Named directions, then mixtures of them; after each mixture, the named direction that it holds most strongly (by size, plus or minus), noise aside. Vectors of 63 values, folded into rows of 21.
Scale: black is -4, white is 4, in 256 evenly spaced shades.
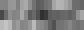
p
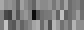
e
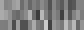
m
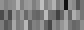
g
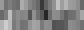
p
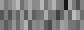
g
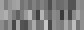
m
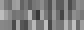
m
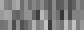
m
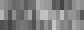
p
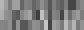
m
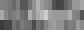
p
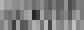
m
